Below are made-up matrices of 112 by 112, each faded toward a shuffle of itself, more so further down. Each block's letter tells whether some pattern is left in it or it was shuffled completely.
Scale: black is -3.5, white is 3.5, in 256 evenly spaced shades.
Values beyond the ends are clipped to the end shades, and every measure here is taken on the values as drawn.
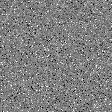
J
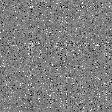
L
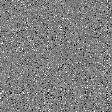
L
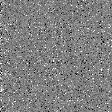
L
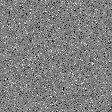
J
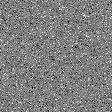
J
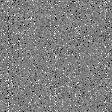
L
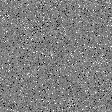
J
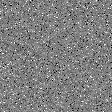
J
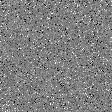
J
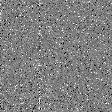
L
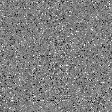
L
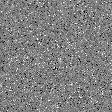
J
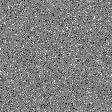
J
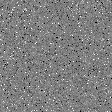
J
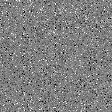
L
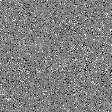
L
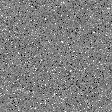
J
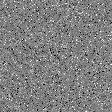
J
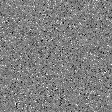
J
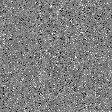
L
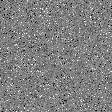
J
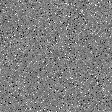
J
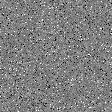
J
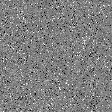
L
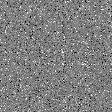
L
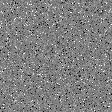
J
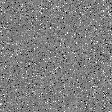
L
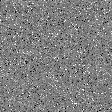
J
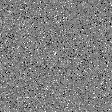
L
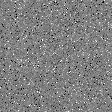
J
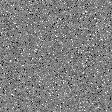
J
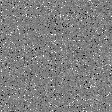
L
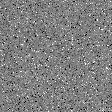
J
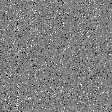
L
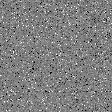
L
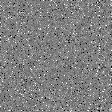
L
